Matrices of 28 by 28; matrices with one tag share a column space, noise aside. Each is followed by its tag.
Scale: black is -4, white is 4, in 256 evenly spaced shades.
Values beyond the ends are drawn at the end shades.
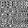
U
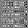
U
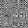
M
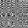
M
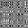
U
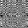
M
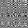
M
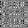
U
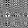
M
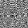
M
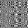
U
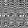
M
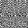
M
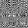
M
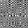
M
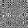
M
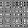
U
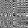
M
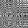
M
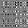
U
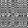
M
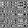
U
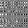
U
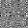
M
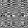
M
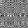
M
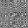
M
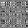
U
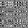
U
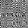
M
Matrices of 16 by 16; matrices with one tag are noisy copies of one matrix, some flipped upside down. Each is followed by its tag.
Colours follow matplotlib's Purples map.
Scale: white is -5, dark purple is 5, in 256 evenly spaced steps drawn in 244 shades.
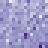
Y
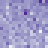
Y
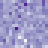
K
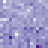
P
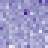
Y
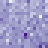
Y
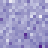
Y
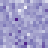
K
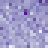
Y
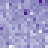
Y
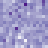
K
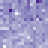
P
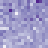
P
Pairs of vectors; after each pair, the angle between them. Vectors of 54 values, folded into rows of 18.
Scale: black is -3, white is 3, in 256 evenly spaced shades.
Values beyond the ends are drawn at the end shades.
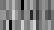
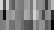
orthogonal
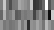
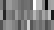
nearly opposite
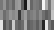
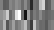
orthogonal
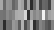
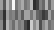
orthogonal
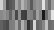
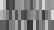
nearly parallel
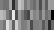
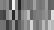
nearly opposite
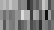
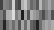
orthogonal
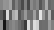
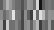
partly aligned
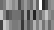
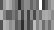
nearly parallel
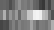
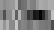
nearly opposite
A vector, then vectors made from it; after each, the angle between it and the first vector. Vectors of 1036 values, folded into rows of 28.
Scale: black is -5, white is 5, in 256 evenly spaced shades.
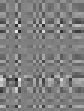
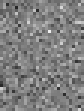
partly opposed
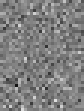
partly aligned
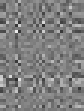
nearly parallel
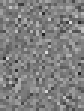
partly aligned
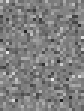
orthogonal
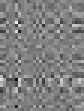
nearly parallel
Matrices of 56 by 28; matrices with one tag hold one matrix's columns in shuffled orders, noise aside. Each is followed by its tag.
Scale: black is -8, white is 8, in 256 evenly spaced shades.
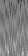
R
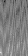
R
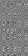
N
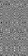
N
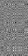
N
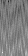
R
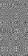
N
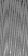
R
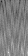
R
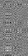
N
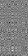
N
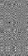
N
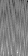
R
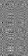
N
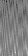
R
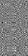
N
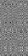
N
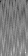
R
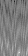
R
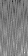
R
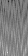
R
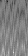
R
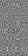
N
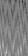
R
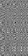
N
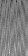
R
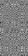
N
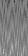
R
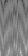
R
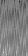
R
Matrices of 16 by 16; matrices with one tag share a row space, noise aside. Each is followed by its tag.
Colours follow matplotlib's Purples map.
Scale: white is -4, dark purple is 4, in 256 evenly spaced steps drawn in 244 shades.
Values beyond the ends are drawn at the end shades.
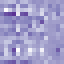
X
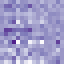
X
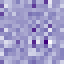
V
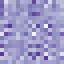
V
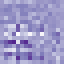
X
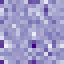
V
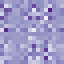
V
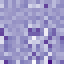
V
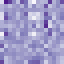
V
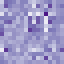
V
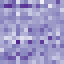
X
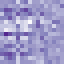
X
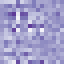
X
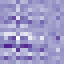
X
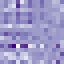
X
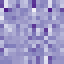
V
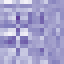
X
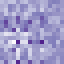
X
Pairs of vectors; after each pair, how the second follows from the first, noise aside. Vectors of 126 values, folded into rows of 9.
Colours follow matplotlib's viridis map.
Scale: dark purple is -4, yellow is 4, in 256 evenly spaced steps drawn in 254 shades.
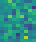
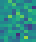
copied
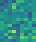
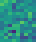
negated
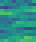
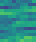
copied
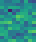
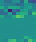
partly zeroed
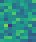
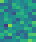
negated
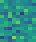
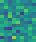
copied
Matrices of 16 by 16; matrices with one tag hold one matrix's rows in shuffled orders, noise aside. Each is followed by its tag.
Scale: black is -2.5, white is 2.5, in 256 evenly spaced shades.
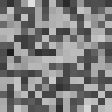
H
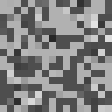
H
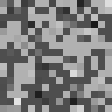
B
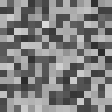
H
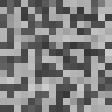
B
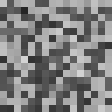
B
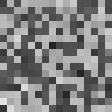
H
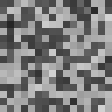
B
